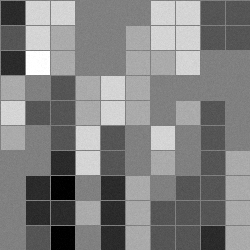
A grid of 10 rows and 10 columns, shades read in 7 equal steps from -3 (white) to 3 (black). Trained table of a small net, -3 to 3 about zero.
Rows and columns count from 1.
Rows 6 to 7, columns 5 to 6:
1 0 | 1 0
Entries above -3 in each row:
10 10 9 10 10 10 10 10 10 10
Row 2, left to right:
1 -2 -1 0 0 -1 -2 -2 1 1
